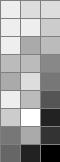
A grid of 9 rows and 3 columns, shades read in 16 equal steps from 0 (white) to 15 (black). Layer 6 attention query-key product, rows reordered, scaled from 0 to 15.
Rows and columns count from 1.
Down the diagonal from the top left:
1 1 4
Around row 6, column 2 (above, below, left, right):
2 0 1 10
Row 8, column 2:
5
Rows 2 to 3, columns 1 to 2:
1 1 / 1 5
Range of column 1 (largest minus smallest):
8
